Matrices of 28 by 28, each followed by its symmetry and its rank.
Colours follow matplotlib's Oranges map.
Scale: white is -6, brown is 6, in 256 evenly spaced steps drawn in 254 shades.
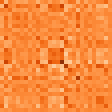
symmetric, rank three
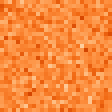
neither, full rank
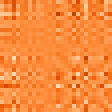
antisymmetric, rank two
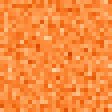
antisymmetric, full rank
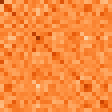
symmetric, rank five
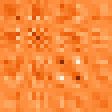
symmetric, rank three
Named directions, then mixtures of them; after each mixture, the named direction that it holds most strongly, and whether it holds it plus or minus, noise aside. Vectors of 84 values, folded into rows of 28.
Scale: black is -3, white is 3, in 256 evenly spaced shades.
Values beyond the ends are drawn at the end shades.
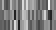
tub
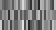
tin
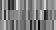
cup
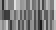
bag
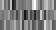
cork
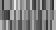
bag, plus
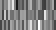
cup, minus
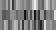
cork, plus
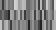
bag, plus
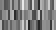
tin, plus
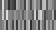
cup, plus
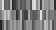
cork, plus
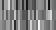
tub, minus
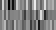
cup, plus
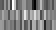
cork, minus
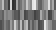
cork, plus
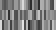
tin, plus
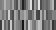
tin, minus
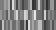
tin, minus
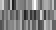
cork, plus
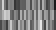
bag, minus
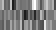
cork, plus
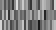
tin, plus
